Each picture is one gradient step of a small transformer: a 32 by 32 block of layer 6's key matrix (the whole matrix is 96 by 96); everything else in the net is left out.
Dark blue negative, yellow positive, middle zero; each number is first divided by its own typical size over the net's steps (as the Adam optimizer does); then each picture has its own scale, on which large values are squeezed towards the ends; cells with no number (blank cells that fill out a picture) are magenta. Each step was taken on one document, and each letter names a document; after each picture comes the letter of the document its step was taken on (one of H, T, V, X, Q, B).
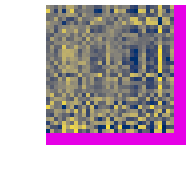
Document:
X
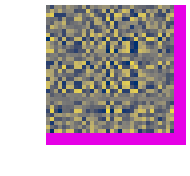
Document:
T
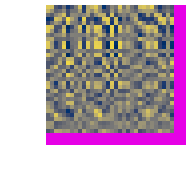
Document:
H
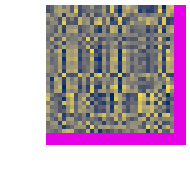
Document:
X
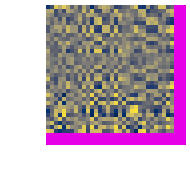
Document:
T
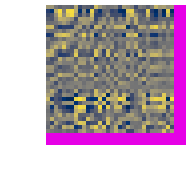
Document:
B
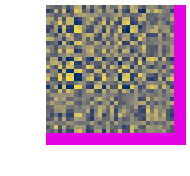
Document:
T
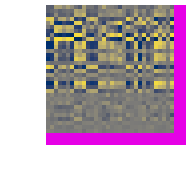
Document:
H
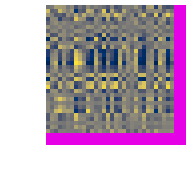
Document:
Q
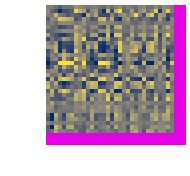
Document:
Q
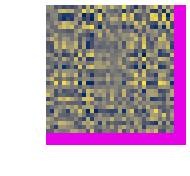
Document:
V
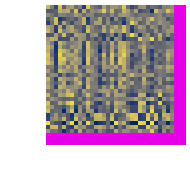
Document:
X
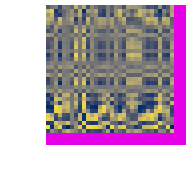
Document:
H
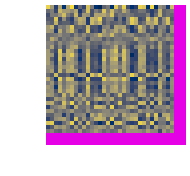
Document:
X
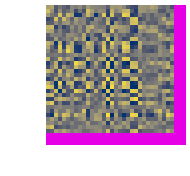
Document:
T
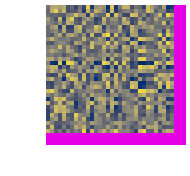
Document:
T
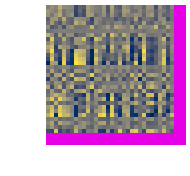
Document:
Q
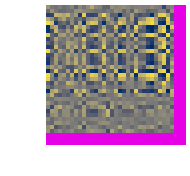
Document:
H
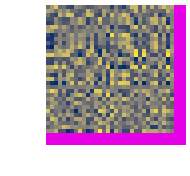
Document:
V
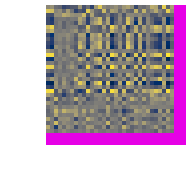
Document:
V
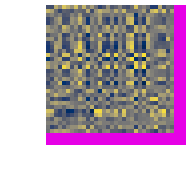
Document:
V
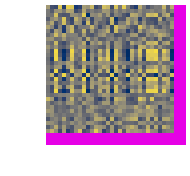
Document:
X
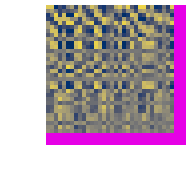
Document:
H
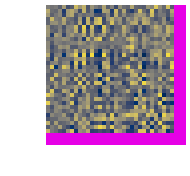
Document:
X
